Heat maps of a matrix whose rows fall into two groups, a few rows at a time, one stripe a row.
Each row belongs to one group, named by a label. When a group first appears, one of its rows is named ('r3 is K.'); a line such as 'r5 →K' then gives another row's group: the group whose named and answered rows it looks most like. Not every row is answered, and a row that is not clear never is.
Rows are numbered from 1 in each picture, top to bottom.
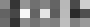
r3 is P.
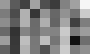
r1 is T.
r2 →P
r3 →P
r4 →P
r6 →P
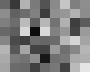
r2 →T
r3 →P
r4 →P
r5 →T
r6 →T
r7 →T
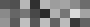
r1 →P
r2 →T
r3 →P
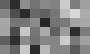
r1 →P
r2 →T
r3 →T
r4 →P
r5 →P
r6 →P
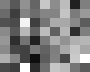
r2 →P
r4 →P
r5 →T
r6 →T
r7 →T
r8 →P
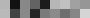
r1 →T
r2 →T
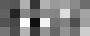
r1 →P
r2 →P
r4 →P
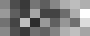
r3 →P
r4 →T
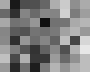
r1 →T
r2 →P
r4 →T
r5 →P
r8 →T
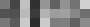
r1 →P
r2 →P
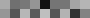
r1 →T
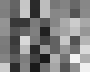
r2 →P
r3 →T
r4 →T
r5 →P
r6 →P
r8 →T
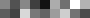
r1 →T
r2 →P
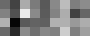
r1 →P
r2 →P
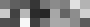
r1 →T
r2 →T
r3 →P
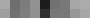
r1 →T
